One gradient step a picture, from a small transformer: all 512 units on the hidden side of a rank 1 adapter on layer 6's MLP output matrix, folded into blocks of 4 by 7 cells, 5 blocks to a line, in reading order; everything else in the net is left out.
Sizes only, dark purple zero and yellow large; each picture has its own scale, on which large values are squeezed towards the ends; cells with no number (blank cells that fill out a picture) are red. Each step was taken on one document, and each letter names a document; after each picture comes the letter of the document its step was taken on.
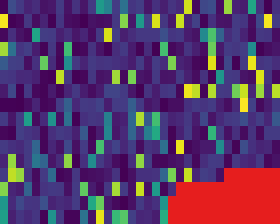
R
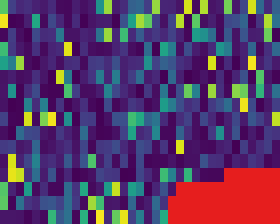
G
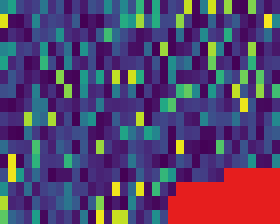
G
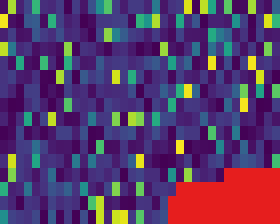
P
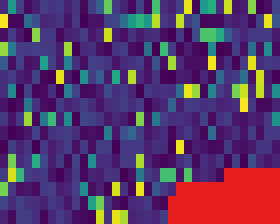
G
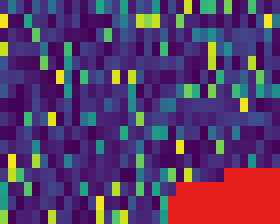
R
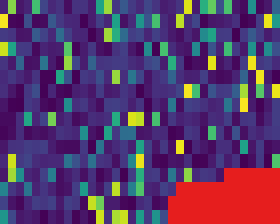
P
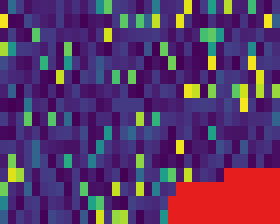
R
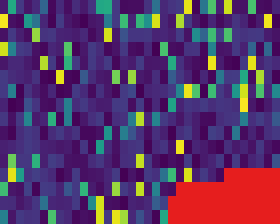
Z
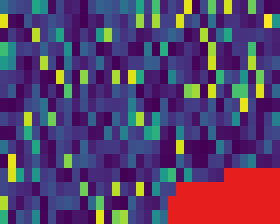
G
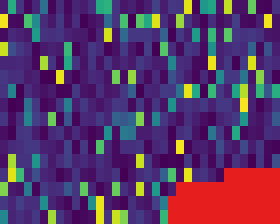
Z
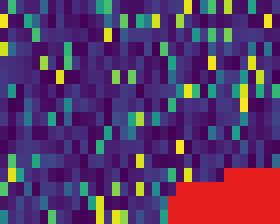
Z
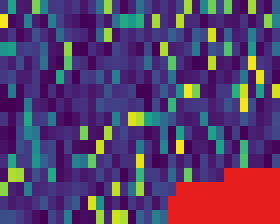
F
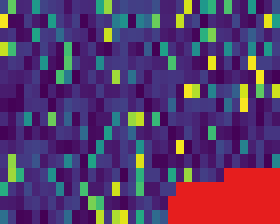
P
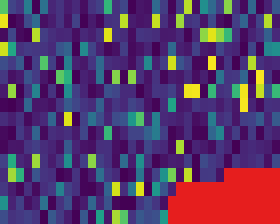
R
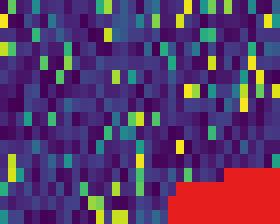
P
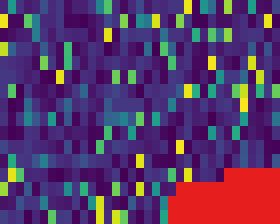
Z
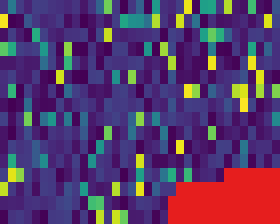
G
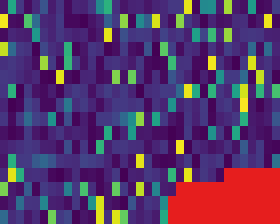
Z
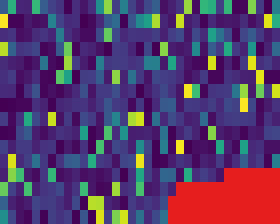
R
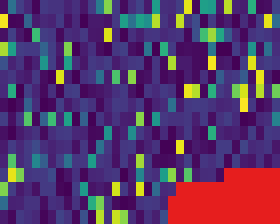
G
